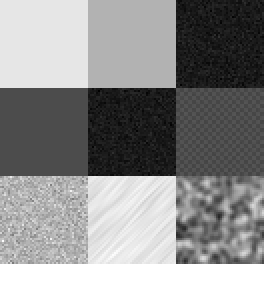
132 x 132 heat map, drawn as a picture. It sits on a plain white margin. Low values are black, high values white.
It is made of 3 by 3 panels. Panel 1,1: very high, flat. Panel 1,2: high, flat. Panel 1,3: very low, fine-grained, faint in contrast. Panel 2,1: low, flat. Panel 2,2: very low, fine-grained, faint in contrast. Panel 2,3: low, checkered, faint in contrast. Panel 3,1: high, fine-grained. Panel 3,2: very high, slanting up to the right, faint in contrast. Panel 3,3: middling, blotchy, strong in contrast.
